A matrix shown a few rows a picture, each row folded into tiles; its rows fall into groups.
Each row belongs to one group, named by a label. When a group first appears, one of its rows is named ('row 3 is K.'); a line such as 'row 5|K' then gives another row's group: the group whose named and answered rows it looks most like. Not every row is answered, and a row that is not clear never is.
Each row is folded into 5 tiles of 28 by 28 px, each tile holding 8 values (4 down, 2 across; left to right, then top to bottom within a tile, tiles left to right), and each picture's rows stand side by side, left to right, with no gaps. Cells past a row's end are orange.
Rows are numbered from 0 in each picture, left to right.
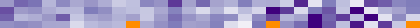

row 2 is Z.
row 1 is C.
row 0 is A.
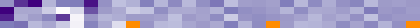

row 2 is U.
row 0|A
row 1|U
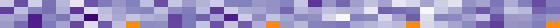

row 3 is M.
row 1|Z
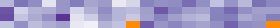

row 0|A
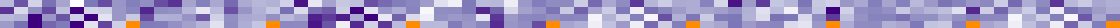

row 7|U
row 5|C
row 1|A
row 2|Z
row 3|M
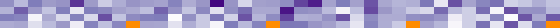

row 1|U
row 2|A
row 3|U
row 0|U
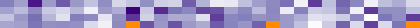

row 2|U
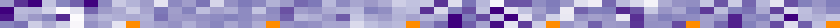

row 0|A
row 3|Z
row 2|A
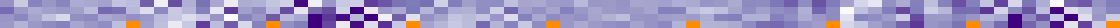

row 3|U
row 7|Z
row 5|M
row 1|U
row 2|Z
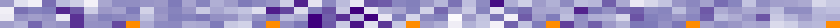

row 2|Z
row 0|M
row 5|A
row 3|U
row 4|M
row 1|C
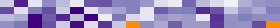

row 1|M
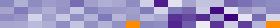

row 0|U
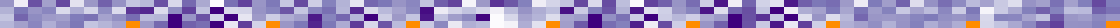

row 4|Z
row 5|Z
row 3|A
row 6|C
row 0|C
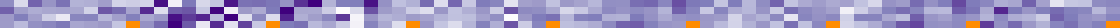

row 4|M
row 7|M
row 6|M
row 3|U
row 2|A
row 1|Z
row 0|C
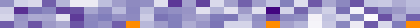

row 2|U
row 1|C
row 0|M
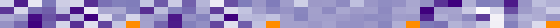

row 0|Z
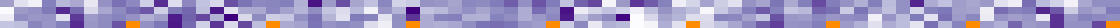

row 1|Z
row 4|A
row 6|U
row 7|M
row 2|C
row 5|M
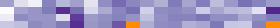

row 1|C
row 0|M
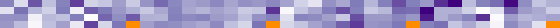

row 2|M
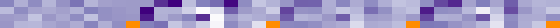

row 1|A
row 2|A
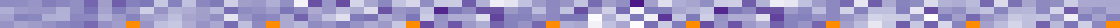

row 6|U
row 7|U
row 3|M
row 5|M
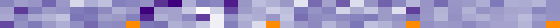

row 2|C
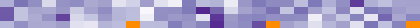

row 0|A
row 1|M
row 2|U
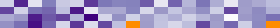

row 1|U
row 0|Z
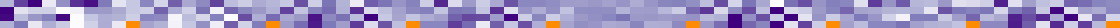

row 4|C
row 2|Z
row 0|A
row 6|C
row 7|Z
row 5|Z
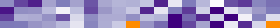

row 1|Z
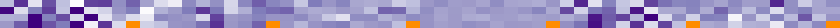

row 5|U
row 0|Z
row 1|M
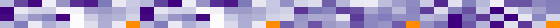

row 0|A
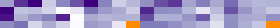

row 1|A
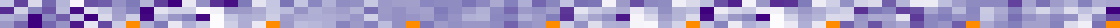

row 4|A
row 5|A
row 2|U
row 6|M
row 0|Z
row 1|A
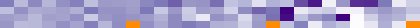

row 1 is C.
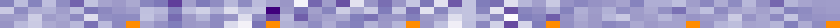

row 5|U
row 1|C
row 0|U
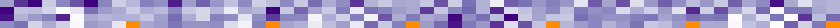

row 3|Z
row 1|C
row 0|A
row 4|C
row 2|U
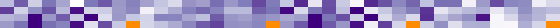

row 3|A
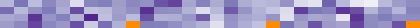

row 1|A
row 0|Z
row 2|M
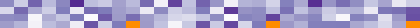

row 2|C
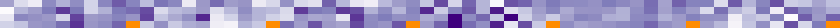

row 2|M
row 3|Z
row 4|M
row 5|U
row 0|M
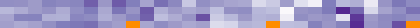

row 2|M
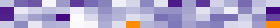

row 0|A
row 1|C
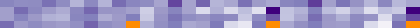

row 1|C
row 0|M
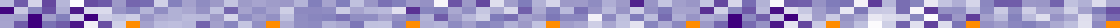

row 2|C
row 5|Z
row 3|C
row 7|C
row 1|U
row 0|Z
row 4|U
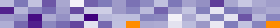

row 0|Z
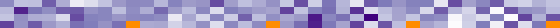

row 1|U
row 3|U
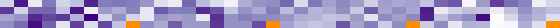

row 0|Z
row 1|M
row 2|U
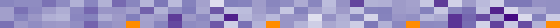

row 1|Z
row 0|M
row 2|U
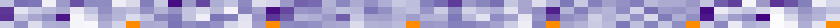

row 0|A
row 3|C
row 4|U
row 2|A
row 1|C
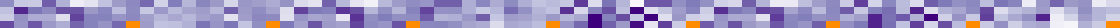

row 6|Z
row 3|A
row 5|M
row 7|A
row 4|Z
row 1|U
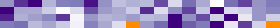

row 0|A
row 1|Z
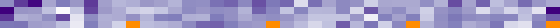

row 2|U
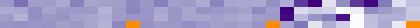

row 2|A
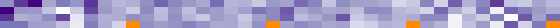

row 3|U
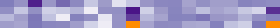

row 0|C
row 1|C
